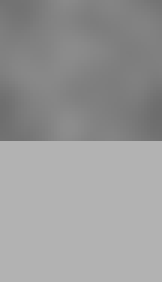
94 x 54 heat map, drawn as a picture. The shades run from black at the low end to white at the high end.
The table splits into 2 rows of 1 panel. Panel 1,1: middling, smooth, faint in contrast. Panel 2,1: high, flat.
